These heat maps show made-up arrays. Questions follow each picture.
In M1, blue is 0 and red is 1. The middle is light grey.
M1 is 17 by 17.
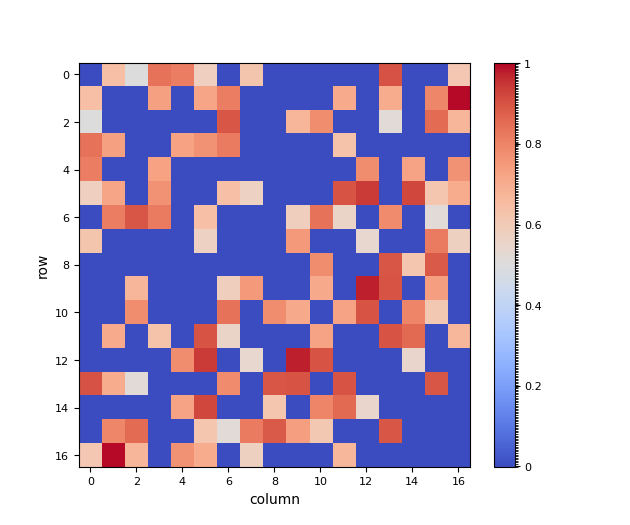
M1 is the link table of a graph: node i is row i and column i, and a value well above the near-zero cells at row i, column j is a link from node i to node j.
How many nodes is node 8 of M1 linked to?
4
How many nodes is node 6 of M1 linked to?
9
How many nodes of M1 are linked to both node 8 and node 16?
0
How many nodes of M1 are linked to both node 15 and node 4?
0
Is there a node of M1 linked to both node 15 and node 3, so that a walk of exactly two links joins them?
yes
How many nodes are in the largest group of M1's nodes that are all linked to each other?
5
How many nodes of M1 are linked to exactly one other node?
0
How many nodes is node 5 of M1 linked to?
10
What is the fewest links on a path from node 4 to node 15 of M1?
3
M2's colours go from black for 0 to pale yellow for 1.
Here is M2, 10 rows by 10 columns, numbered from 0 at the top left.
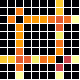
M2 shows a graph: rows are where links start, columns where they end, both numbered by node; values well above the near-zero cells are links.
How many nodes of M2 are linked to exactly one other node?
1
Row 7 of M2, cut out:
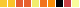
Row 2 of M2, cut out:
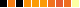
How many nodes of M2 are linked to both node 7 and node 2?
7
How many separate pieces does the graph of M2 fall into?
1
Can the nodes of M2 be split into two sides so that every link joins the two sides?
no
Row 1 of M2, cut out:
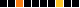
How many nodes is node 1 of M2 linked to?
2
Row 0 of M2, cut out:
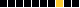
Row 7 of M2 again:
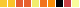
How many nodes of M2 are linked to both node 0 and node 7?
0
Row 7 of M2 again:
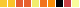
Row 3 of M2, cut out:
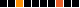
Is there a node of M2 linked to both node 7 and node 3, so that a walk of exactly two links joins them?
yes
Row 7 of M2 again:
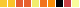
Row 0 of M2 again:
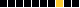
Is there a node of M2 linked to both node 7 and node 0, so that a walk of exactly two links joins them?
no
